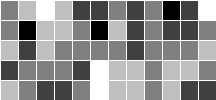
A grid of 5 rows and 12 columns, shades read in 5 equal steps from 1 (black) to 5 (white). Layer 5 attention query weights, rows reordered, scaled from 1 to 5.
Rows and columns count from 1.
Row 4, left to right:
2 3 3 3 2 5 4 4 3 4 4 3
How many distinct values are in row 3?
3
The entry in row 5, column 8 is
4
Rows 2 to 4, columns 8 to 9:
2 3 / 2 3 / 4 3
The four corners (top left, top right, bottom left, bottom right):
3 5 4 2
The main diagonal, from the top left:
3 1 4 3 3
